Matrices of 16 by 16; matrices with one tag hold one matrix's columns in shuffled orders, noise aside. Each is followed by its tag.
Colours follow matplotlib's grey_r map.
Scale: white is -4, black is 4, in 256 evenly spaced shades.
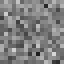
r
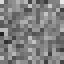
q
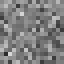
r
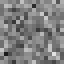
r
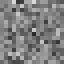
q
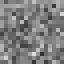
r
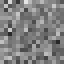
q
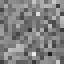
r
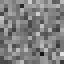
r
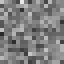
q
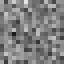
q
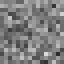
r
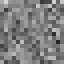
q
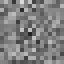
q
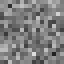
r
